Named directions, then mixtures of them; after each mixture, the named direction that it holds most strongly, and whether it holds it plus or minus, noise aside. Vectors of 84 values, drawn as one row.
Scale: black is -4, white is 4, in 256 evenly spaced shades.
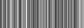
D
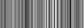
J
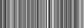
D, plus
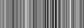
J, minus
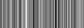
D, plus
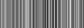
J, minus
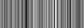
J, plus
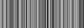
D, minus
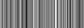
D, minus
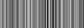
J, minus
